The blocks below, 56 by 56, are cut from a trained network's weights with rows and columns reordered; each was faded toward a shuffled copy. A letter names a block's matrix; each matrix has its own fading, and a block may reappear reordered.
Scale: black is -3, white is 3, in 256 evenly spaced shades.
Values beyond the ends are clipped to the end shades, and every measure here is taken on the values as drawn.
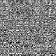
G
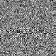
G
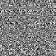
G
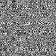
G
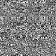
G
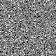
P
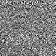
G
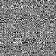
G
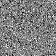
P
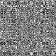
G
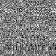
G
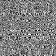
G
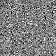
P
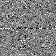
P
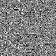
P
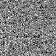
P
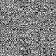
G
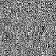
G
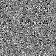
P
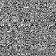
G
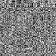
G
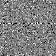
P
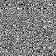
G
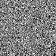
P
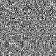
G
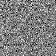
P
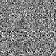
G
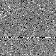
P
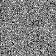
P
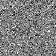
P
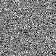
P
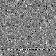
P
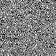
P
